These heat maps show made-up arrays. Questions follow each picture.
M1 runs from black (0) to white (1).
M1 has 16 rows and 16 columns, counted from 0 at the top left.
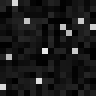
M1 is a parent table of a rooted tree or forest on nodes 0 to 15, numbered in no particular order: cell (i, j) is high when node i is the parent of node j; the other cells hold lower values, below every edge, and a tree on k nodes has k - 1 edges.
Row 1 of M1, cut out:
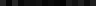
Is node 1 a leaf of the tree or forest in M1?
yes
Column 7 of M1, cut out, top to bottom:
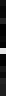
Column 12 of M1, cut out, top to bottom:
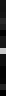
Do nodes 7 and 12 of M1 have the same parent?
yes
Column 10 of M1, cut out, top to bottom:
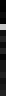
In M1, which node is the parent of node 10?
4
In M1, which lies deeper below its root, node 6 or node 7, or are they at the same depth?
node 6
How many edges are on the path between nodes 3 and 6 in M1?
2
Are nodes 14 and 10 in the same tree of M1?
no
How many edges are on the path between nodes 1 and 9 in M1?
1
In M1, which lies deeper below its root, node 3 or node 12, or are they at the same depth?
node 12
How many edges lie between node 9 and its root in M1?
0
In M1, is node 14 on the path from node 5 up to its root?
no
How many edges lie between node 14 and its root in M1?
0
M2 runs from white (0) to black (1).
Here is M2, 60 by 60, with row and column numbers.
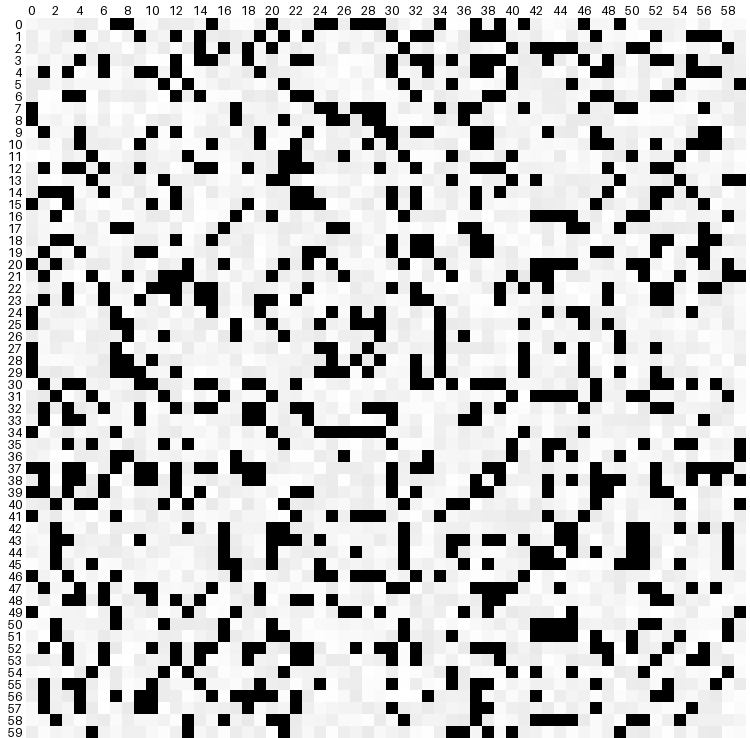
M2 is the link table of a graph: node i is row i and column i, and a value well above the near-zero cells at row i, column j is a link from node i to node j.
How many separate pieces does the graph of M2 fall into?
1
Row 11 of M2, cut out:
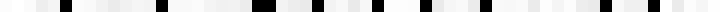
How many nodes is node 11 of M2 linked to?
10
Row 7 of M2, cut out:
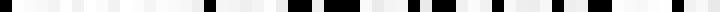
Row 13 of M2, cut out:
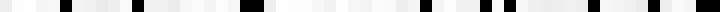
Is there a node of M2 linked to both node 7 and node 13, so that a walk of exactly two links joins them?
yes
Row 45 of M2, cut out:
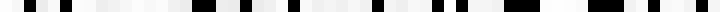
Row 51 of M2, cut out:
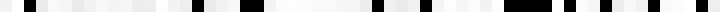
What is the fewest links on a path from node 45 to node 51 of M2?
1
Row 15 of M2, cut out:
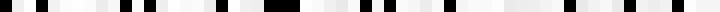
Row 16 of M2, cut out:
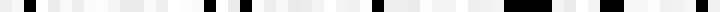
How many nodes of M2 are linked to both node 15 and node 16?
0
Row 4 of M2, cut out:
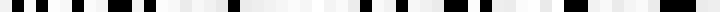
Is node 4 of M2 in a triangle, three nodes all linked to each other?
yes
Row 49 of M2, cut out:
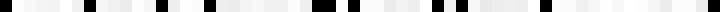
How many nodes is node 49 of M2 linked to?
11
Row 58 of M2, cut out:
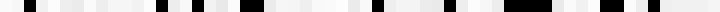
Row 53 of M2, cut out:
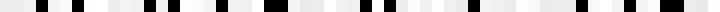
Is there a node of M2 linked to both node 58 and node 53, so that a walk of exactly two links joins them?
no
